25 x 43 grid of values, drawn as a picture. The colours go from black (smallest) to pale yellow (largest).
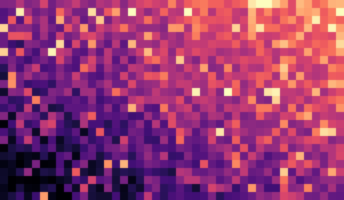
Ninth with the highest average: top right. Ninth with the lowest average: bottom left. Roughest part: top left. Mirror symmetry: none. Slope: up to the top right. Histogram: bell-shaped.
